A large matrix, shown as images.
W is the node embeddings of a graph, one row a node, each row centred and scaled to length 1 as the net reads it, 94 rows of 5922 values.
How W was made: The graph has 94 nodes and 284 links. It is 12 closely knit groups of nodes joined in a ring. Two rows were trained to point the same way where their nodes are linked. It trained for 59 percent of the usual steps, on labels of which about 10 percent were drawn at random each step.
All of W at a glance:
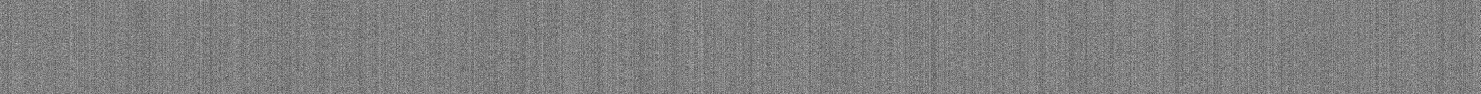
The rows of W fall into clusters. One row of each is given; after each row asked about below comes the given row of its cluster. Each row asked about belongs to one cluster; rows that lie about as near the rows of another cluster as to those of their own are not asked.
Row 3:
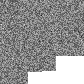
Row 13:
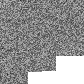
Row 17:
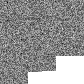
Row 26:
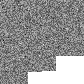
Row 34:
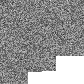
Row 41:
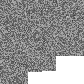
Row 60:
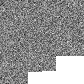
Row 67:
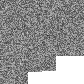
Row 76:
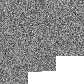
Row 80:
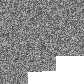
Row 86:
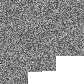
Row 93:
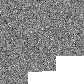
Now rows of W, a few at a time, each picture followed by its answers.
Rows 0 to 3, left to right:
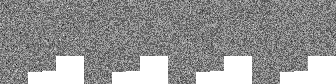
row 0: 86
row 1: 17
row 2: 41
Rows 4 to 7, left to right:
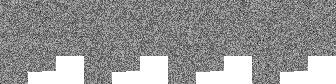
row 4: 60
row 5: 80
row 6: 80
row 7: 13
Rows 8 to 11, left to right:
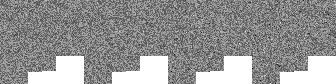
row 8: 60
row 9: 17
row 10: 3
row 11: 41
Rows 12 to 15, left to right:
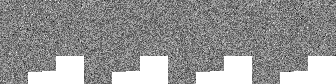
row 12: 80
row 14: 3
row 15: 76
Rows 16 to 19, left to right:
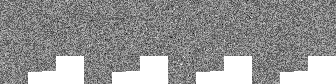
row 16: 67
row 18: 67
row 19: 34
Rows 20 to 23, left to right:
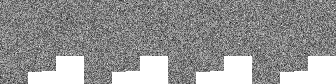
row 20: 13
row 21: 3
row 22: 41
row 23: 76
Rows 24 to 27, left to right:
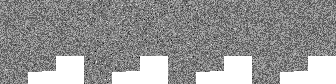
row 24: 17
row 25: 17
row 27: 13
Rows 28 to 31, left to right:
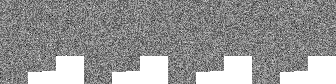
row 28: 80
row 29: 76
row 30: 67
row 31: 67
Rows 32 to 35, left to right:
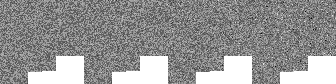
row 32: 86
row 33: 86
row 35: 13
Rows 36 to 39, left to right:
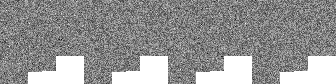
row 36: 60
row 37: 3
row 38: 34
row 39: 80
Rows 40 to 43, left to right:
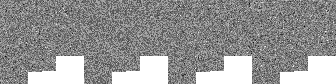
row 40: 26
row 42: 80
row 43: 26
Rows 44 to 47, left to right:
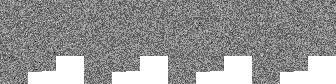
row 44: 93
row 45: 26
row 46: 17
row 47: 34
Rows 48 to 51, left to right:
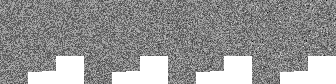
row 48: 93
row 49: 26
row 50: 3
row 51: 86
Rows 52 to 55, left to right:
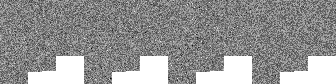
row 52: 67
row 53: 67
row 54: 76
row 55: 26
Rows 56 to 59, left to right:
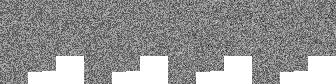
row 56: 80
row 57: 93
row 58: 86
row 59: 26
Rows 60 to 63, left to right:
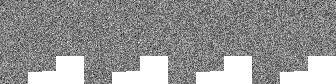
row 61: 3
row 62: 67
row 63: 41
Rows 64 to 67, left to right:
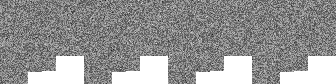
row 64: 34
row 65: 34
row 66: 41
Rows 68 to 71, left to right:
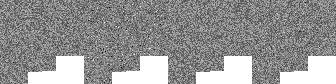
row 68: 17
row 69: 67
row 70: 26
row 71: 60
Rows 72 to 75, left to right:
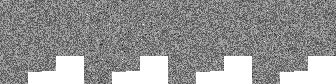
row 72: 76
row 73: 41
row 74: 93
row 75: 41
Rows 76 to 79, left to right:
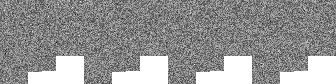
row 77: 13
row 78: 26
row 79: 93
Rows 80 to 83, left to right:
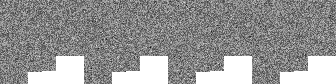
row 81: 3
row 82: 60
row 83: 26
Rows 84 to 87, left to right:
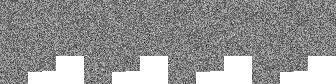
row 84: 3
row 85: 13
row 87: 76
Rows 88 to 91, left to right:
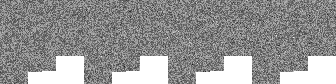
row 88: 41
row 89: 76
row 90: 41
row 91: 60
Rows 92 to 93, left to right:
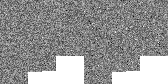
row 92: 86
